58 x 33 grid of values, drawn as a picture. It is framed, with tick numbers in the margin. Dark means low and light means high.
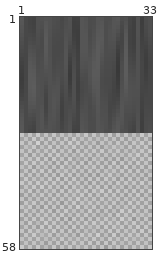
It is made of 2 by 1 panels. Panel 1,1: low, streaked downward, faint in contrast. Panel 2,1: high, checkered.
